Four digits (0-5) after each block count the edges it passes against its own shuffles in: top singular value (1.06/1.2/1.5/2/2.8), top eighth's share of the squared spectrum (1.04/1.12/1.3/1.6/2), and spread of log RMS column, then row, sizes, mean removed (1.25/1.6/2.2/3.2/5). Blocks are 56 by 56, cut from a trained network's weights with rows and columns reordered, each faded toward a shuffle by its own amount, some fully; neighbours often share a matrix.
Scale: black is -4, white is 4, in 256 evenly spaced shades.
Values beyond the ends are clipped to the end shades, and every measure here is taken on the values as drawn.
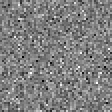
2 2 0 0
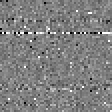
4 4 0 2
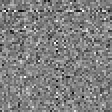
3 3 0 2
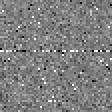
3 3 0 1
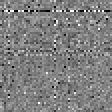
4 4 0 2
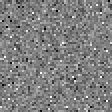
0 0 0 0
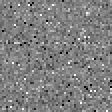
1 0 0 0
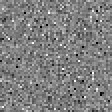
0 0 0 0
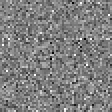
2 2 1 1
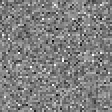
2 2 1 1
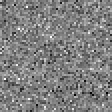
0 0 0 0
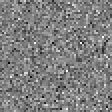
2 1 0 0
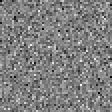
2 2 0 0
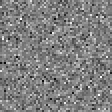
0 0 0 0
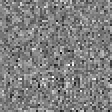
3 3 1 2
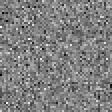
2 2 0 0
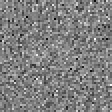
2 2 0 0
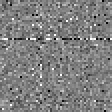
3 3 1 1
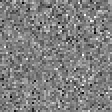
2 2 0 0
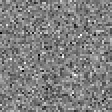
2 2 0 1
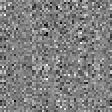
4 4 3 2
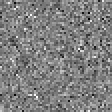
3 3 2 1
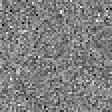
1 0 0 0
